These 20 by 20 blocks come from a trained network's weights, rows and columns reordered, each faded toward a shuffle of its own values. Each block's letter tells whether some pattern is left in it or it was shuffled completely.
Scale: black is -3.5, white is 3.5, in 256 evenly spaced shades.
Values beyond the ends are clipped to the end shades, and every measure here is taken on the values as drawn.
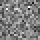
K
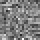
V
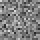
K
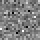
K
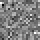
K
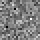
K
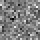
K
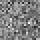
V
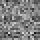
V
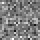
V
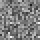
V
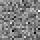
K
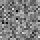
K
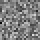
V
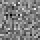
K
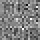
V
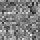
V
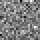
K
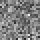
V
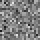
K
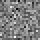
K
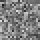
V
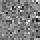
V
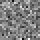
K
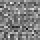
V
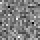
K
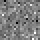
K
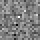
K
